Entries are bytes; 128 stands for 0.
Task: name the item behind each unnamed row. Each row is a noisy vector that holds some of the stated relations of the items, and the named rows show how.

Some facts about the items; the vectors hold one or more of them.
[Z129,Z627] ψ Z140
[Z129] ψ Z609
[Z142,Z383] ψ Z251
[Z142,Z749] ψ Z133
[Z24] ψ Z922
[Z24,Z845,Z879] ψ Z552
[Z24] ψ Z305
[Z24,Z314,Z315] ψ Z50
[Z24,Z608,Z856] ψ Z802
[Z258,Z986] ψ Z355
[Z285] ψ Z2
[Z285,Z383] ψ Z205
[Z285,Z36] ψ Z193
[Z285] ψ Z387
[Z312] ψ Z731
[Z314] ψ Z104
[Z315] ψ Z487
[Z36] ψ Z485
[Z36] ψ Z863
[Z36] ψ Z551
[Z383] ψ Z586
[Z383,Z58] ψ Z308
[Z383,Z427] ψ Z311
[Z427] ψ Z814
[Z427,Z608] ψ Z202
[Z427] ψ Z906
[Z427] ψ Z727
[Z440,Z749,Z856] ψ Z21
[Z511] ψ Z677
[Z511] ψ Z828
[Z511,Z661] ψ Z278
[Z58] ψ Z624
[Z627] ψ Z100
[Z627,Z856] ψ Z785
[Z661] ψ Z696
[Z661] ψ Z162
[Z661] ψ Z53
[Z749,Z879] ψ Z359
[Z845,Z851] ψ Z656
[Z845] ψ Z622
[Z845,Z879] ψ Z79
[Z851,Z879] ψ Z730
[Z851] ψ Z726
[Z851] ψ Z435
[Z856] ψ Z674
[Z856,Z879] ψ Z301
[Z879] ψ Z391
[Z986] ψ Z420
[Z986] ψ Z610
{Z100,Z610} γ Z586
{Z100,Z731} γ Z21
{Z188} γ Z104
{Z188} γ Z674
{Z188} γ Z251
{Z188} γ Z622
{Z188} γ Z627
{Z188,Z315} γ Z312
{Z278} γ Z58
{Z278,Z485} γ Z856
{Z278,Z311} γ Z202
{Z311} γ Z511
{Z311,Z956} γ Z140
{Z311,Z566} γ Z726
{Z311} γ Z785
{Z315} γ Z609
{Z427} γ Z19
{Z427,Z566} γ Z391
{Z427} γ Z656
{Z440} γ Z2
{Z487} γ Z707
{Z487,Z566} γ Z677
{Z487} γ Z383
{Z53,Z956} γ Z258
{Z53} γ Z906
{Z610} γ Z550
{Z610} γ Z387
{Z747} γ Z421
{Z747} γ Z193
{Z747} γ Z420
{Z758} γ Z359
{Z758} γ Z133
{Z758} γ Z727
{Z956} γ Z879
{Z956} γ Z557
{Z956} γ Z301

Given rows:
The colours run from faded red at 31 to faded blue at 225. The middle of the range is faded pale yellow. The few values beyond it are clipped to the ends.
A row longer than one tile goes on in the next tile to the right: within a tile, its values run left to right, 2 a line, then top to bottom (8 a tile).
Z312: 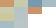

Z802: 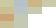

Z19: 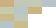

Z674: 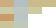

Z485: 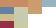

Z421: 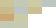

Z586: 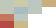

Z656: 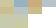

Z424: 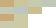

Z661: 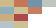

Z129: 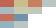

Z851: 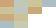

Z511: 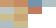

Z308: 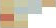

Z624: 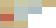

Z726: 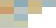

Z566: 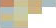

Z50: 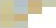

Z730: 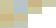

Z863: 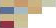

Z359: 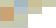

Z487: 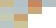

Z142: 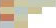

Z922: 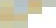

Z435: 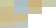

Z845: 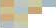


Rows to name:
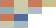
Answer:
Z609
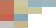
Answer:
Z58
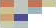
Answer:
Z140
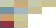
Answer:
Z387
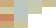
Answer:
Z251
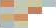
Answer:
Z315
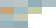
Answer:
Z420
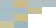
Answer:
Z610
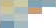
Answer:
Z986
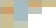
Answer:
Z301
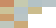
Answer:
Z383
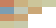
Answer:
Z188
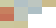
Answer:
Z727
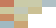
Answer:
Z427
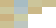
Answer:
Z622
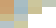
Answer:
Z879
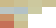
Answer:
Z205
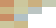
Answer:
Z311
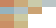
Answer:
Z285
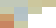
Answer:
Z21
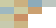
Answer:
Z677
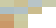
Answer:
Z550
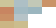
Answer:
Z906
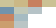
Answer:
Z100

